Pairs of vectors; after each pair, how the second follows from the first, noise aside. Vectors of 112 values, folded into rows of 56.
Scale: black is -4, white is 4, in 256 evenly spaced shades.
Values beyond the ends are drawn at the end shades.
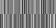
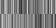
shuffled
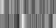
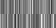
shuffled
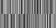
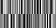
scaled up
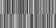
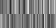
shuffled
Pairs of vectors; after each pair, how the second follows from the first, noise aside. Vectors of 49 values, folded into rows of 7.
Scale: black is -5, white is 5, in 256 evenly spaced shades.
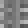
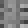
negated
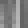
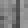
negated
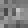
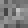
copied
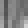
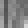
copied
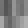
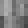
negated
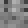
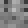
copied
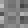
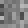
sign-scrambled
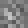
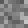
wrapped around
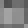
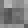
negated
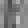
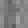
shrunk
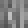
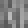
copied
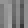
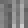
negated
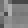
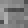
wrapped around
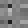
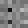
wrapped around
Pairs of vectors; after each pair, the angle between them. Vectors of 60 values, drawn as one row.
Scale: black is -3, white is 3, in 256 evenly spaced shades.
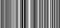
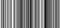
orthogonal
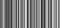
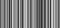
partly aligned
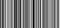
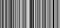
orthogonal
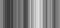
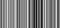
partly opposed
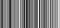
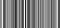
partly opposed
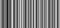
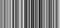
orthogonal
